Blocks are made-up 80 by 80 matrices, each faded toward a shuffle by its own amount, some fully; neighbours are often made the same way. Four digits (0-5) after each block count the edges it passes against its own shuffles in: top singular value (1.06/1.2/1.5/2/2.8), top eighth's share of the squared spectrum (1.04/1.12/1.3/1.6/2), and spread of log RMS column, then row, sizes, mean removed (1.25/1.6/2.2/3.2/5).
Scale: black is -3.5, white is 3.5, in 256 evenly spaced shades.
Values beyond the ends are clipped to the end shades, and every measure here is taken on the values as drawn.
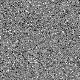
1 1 0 1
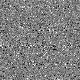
1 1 0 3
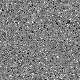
0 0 0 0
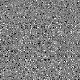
4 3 1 2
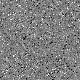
1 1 0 0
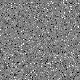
3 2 0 1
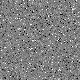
0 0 0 0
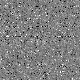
3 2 0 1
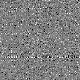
4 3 2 2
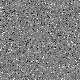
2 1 0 0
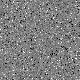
2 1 0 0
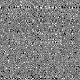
4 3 1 2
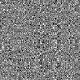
4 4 2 2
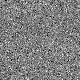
1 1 0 0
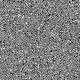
0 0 0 0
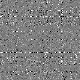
2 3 2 3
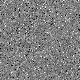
0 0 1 0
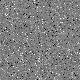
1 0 0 0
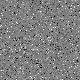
1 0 0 0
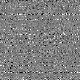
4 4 1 3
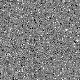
3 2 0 0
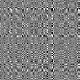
5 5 4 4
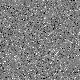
0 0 0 0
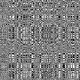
5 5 4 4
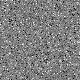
1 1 0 0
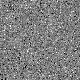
2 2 0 0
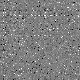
3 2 1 1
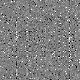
4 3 2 1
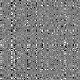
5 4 3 3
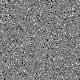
2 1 0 0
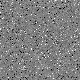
2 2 0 0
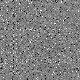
3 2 1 0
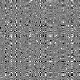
5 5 3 3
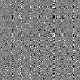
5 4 3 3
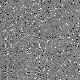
3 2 1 0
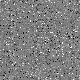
2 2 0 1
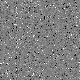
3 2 1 0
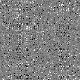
4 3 2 2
